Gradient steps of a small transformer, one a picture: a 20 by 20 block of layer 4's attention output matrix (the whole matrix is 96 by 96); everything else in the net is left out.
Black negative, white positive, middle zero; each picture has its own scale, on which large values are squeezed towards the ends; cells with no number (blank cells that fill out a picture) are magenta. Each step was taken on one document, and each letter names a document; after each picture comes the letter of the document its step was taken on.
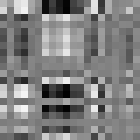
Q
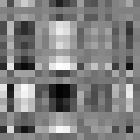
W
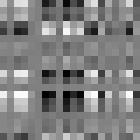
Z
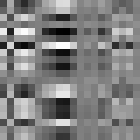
W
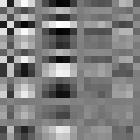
W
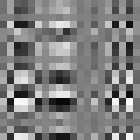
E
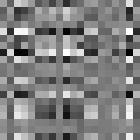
E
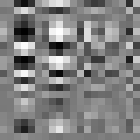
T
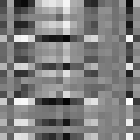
E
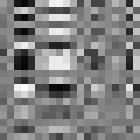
T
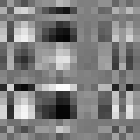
W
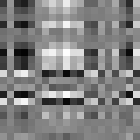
E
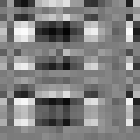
E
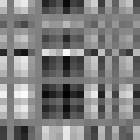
Z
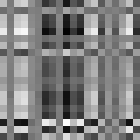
Z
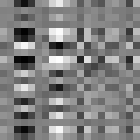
T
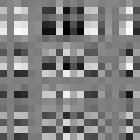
Z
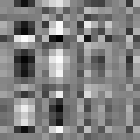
T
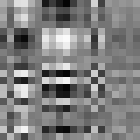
Q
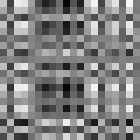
Z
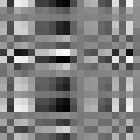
W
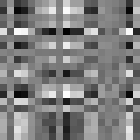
E
